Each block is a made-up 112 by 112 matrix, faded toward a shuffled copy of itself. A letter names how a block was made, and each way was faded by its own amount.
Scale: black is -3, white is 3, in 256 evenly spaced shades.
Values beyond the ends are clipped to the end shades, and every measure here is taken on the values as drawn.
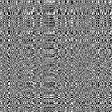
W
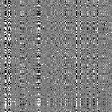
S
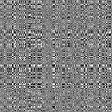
W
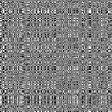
W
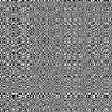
W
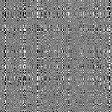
S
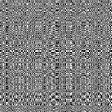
W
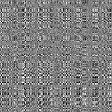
W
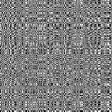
W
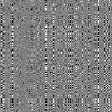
S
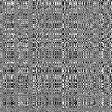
W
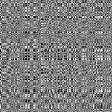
W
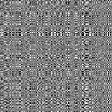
W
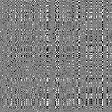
S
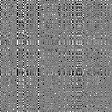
S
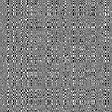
S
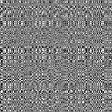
W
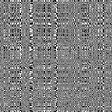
S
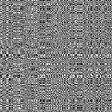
W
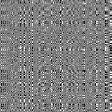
S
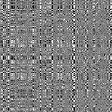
S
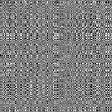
W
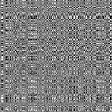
W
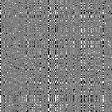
S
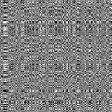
W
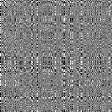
S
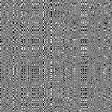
S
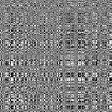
W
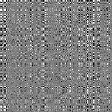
S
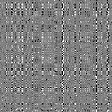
S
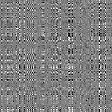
S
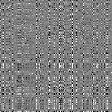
S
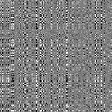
S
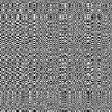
W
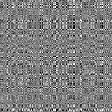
W
